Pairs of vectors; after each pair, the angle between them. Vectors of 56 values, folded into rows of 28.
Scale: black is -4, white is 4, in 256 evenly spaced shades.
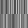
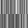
partly aligned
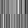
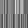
partly aligned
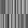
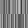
partly aligned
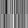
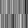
partly opposed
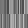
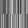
partly aligned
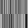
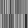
nearly parallel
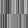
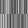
nearly opposite
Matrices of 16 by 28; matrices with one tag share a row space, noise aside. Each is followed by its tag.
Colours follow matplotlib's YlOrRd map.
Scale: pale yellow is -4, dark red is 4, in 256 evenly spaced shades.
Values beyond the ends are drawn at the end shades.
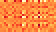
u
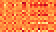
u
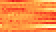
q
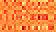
u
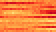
q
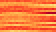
q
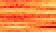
q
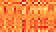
u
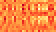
u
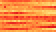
q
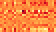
u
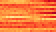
q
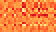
u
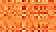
u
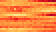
q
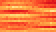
q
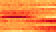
q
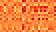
u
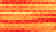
q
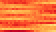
q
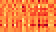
u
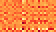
u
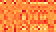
u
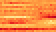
q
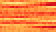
q
